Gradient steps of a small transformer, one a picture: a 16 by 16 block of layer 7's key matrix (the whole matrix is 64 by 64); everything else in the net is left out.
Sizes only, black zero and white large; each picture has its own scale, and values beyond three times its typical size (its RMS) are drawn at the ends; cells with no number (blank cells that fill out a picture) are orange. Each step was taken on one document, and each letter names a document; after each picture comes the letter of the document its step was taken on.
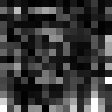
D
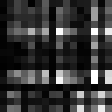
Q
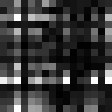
D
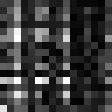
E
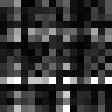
E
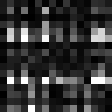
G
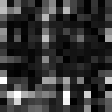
E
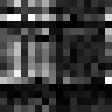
D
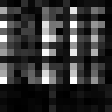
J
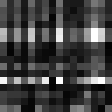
E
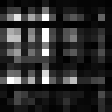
D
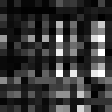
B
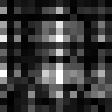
B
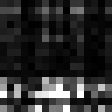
B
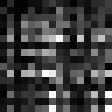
J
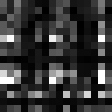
B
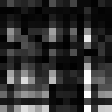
G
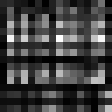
J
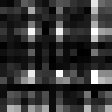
Q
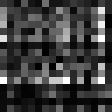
J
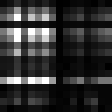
D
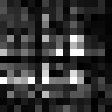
B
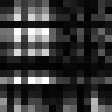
D
